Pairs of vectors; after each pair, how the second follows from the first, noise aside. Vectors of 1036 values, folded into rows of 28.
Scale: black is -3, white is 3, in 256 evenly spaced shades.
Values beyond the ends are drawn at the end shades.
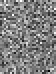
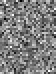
sign-scrambled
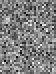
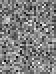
copied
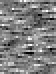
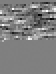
partly zeroed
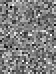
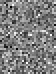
copied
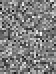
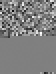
partly zeroed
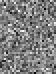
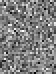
copied
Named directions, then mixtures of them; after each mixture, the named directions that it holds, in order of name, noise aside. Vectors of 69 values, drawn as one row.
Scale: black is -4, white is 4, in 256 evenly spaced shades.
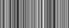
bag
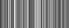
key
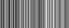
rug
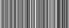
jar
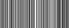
jar, key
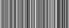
jar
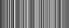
key, rug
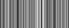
bag, key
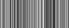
bag, rug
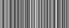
bag, jar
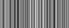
bag, jar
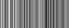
rug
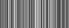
jar, key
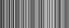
key, rug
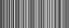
key, rug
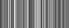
key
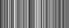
key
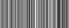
jar, key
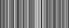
bag, key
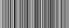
key, rug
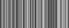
bag, jar
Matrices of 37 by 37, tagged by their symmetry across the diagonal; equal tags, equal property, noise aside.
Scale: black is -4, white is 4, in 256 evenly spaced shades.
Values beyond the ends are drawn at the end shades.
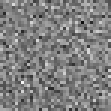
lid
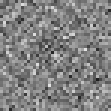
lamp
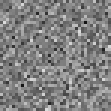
lamp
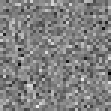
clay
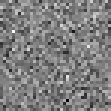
clay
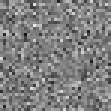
lid
